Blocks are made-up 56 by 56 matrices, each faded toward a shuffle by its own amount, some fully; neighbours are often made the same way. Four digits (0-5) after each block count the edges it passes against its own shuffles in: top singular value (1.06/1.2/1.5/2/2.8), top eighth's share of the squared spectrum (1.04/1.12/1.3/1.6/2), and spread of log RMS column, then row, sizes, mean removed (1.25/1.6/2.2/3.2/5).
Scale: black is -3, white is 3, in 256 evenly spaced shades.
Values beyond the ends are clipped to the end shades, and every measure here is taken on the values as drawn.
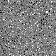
1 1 0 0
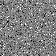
0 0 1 0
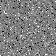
0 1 0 0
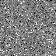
0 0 0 0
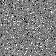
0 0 0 0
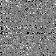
1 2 2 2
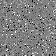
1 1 0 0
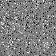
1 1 1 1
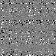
2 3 2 3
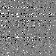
2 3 2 3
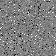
1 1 0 0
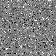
1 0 0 0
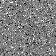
0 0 0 0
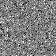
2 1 0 0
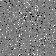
2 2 1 0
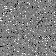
1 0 0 0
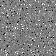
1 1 0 0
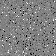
2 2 1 0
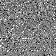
1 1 0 2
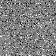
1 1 0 1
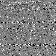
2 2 0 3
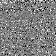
1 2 0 2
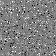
1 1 0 0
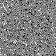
2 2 1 0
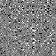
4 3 2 2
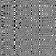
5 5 3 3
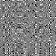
4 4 3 3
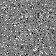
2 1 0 0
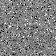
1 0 0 0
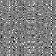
4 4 3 2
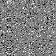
3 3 1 1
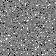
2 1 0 0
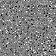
2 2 1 0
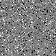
3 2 1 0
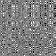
4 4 3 3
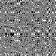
4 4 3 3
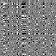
4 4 3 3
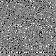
3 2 0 1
